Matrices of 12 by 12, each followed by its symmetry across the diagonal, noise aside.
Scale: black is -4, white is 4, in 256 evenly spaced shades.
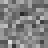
neither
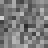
neither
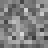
neither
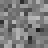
symmetric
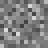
symmetric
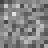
symmetric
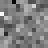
antisymmetric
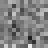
neither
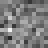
neither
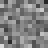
antisymmetric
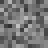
symmetric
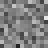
antisymmetric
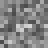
neither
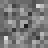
symmetric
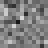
antisymmetric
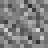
antisymmetric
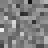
antisymmetric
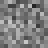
neither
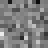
neither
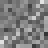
symmetric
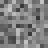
neither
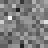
antisymmetric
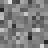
antisymmetric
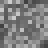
symmetric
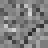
symmetric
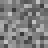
antisymmetric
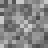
symmetric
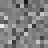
antisymmetric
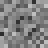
symmetric
